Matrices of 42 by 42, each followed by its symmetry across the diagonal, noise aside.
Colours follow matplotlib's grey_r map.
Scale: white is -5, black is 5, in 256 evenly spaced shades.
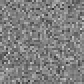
antisymmetric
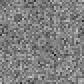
symmetric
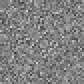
symmetric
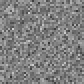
symmetric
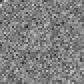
symmetric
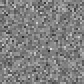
antisymmetric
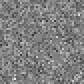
symmetric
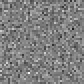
antisymmetric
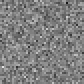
antisymmetric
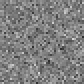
symmetric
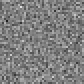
antisymmetric
